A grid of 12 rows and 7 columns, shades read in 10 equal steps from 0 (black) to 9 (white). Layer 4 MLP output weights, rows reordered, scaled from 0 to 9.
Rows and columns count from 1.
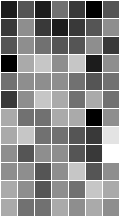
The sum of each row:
14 20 25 31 30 34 31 34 32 33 36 36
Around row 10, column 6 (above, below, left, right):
2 7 7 5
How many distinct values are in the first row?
5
